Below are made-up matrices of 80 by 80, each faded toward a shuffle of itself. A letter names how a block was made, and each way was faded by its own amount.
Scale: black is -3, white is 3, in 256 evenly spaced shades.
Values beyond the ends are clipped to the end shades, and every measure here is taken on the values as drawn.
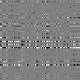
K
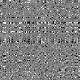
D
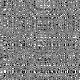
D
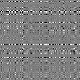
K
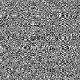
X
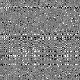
D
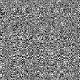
X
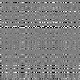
K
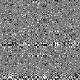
D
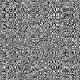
X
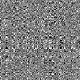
X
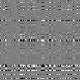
K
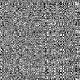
X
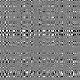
K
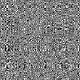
X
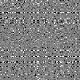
D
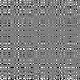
K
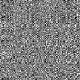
X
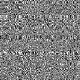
X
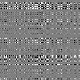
K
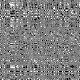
D
